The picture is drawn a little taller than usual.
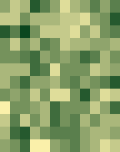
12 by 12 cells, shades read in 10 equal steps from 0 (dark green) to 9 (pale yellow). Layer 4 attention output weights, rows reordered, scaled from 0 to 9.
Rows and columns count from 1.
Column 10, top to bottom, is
3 5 7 5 3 7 4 5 7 4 6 6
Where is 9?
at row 9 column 1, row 12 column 4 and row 12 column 5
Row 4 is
4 7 4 6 3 4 7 6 6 5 5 6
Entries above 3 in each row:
8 11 8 11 8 10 8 11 10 9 7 10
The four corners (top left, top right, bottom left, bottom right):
5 3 5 7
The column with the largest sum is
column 11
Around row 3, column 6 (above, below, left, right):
6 4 7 7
